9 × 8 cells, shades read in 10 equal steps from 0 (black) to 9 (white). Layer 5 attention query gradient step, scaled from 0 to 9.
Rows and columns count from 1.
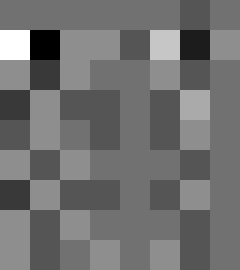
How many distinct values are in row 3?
4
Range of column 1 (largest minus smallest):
7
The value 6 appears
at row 4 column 7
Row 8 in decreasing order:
5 5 4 4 4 4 3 3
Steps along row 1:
same same same same same down up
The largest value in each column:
9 5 5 5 4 7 6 5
